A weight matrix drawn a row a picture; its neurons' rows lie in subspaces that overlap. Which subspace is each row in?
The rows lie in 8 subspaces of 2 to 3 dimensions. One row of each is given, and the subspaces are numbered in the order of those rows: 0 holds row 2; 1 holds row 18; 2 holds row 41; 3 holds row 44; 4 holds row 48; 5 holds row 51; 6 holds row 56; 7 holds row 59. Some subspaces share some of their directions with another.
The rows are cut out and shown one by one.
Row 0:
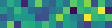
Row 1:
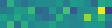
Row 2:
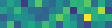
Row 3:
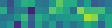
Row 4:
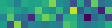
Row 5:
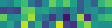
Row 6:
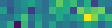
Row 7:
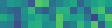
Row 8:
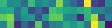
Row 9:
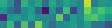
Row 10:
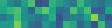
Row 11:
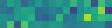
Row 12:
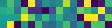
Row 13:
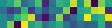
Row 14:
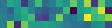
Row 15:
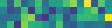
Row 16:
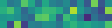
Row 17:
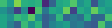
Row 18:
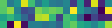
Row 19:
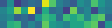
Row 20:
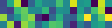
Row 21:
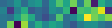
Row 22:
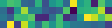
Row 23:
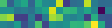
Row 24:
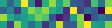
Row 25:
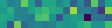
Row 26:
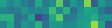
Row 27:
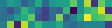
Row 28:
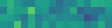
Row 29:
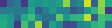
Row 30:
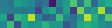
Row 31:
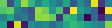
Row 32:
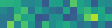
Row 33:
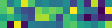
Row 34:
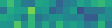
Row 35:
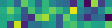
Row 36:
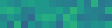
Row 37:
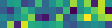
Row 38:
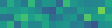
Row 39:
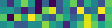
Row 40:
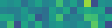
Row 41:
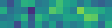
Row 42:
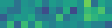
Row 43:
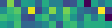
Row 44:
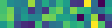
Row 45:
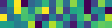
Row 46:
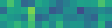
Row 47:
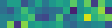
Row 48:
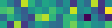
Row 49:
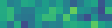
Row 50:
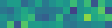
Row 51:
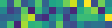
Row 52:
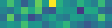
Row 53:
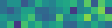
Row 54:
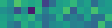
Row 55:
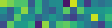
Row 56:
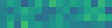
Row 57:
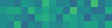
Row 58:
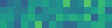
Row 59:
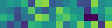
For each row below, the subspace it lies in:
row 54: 1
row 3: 2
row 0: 0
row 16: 6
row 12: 3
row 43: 5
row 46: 2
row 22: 7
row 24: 0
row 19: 1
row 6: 2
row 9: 4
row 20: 4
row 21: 2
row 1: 5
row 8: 3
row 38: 3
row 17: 1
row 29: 7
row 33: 1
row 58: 7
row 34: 2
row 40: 3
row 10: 7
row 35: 5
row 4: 6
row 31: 5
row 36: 0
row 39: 6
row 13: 1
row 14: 0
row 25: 0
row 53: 7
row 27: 4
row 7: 7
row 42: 4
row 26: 3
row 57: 1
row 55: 7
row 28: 2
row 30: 6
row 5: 0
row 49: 3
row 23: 3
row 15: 5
